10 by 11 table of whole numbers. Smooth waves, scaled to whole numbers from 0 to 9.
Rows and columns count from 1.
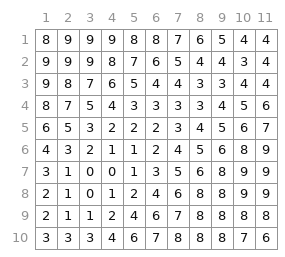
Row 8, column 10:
9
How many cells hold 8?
17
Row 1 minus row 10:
5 6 6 5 2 1 -1 -2 -3 -3 -2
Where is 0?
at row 7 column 3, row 7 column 4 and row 8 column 3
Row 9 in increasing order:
1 1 2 2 4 6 7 8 8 8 8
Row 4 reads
8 7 5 4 3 3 3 3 4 5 6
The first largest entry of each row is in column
2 1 1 1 11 11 10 10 8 7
